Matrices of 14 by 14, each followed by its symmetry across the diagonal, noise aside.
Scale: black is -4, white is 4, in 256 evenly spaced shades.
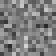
antisymmetric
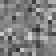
antisymmetric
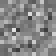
symmetric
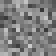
antisymmetric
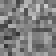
antisymmetric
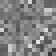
symmetric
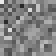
symmetric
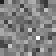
symmetric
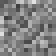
symmetric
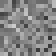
symmetric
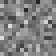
antisymmetric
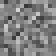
antisymmetric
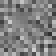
antisymmetric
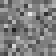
antisymmetric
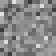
symmetric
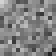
symmetric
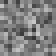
antisymmetric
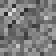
symmetric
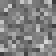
symmetric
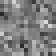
antisymmetric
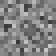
symmetric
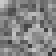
symmetric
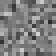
antisymmetric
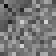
symmetric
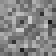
symmetric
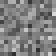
antisymmetric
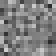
antisymmetric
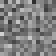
antisymmetric
